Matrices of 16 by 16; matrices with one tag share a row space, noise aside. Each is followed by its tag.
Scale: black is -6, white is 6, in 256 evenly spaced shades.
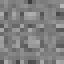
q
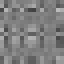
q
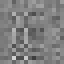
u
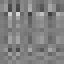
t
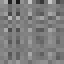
t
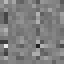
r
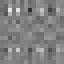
t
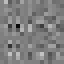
t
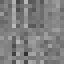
u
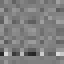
q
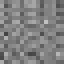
q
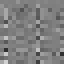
r
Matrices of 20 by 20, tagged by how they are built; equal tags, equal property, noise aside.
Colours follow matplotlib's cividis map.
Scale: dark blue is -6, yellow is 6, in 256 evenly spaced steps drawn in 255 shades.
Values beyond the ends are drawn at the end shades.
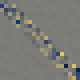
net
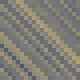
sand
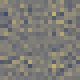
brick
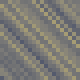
sand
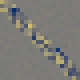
net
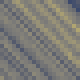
sand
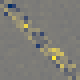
net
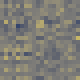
brick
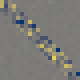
net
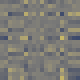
brick
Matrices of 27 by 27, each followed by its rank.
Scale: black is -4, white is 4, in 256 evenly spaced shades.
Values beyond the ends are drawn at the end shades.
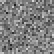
full rank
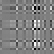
one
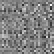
five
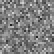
full rank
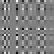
one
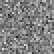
full rank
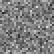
full rank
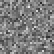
full rank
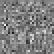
five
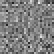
five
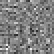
five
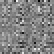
five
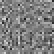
five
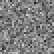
full rank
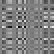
one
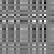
one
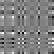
one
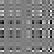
one
